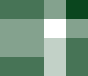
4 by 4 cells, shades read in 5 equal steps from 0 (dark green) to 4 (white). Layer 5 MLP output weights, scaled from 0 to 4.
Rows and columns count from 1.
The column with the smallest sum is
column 4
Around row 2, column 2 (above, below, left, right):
1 2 2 4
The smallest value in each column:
1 1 2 0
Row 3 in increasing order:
1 2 2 3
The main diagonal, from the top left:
1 2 3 1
